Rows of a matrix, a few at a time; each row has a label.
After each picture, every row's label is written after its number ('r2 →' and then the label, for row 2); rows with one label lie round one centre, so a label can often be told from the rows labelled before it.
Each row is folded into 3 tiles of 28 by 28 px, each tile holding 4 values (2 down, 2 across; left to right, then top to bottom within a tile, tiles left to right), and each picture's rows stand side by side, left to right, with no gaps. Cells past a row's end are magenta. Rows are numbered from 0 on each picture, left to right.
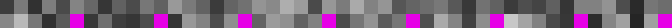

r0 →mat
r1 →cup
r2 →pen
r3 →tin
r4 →tin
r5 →pen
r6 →mat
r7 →pen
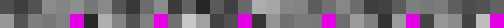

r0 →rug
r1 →pen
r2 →mat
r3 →tin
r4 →pen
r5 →pen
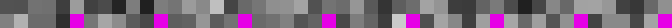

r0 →mat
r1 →mat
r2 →tin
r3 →tin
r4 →pen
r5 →pen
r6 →rug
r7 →pen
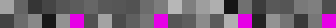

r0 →pen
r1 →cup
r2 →tin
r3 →cup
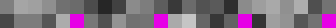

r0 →tin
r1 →rug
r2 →mat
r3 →tin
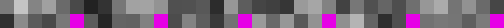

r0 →tin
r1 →rug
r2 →cup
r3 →rug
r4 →mat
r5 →tin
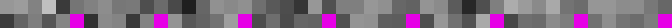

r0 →tin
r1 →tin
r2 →rug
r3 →cup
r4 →tin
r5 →pen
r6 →tin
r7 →tin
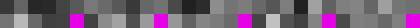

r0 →mat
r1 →pen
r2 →rug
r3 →cup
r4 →tin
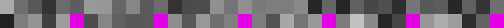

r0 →pen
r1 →tin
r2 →rug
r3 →tin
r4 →mat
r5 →mat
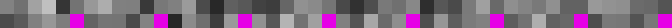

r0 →tin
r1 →tin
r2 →pen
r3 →rug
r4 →rug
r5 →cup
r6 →tin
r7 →tin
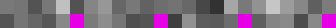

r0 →cup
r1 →tin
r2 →cup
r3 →tin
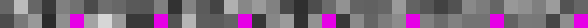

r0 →pen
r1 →mat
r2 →cup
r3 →pen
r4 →cup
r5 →rug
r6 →tin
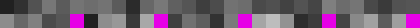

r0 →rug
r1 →pen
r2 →cup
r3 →mat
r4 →pen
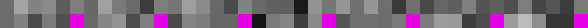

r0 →tin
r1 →tin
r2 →tin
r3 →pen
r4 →tin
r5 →mat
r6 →mat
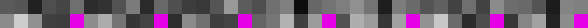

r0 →mat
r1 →mat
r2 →cup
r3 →pen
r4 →pen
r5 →mat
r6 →pen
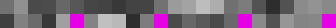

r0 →pen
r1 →mat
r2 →tin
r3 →rug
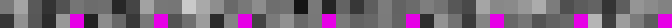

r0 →pen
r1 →cup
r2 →tin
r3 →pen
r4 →rug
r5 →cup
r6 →tin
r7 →rug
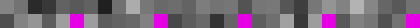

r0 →pen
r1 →rug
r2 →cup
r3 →pen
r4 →tin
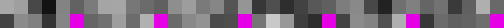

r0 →pen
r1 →tin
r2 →tin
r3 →mat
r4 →pen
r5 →cup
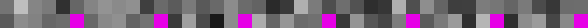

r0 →tin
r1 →tin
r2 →cup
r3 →rug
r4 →cup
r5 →pen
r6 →pen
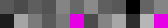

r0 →cup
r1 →pen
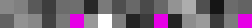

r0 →pen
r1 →mat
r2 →pen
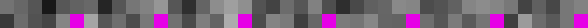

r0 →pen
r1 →rug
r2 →rug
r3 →cup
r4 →rug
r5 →rug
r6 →cup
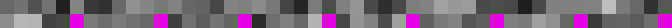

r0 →mat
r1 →rug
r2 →cup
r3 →pen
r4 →pen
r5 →tin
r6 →rug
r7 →tin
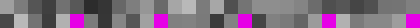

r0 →pen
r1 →rug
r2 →tin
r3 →tin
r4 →rug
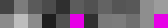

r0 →mat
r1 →cup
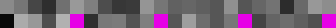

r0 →pen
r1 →cup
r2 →cup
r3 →cup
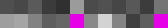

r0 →mat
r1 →mat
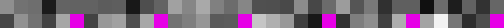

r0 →pen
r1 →pen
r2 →tin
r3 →mat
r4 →pen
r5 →mat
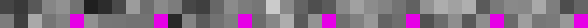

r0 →rug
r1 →rug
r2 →cup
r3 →tin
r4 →tin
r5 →tin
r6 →tin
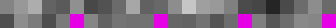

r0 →tin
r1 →rug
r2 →tin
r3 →rug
